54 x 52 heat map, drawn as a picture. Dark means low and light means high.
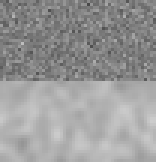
The table splits into 2 rows of 1 panel. Panel 1,1: middling, fine-grained. Panel 2,1: high, blotchy, faint in contrast.
